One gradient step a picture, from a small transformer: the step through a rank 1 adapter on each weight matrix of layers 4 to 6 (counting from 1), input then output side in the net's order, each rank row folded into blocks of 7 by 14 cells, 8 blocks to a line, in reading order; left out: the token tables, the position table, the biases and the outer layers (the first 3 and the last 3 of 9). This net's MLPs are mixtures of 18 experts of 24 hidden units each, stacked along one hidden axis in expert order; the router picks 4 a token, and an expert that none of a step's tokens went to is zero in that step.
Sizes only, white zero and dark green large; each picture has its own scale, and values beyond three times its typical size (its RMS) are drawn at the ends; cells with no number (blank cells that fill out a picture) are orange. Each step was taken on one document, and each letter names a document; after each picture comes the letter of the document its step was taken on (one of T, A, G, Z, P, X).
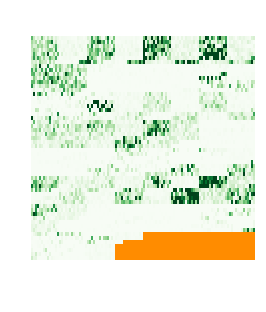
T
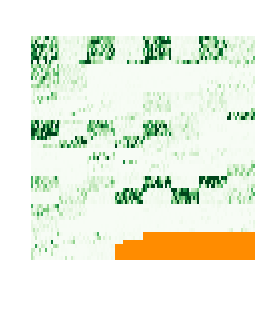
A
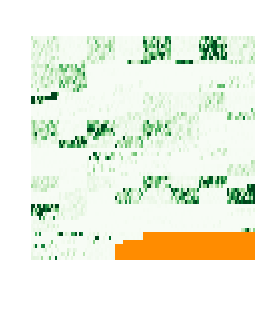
A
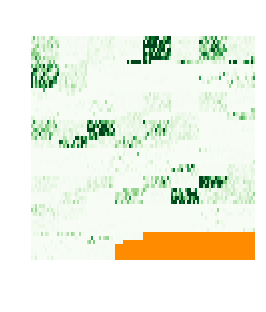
T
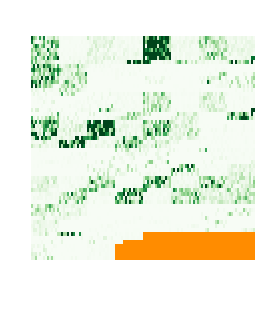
T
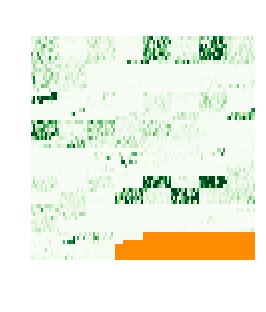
A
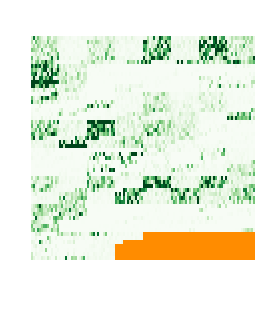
A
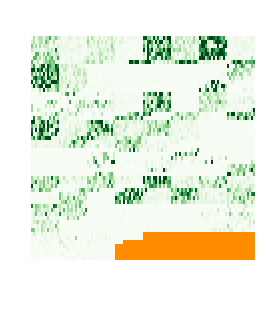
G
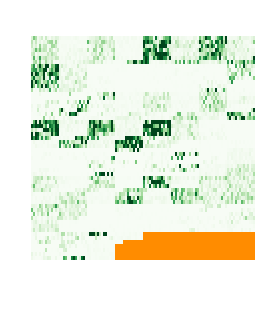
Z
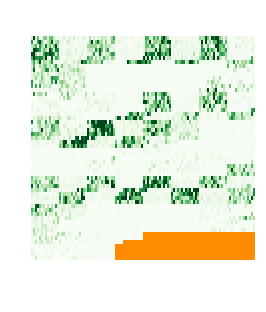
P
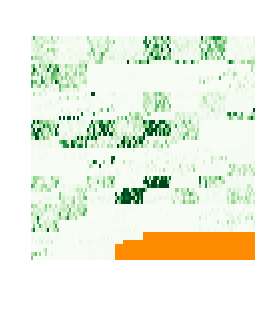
P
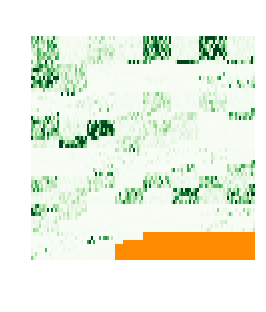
T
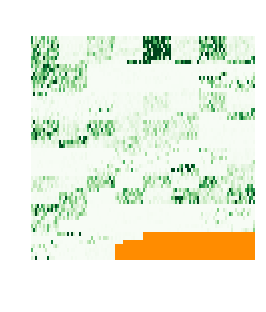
T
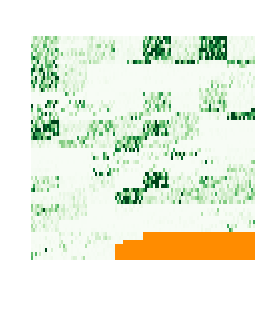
G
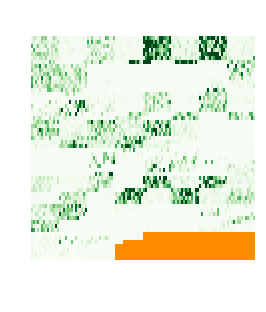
G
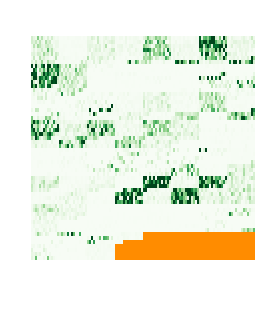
T
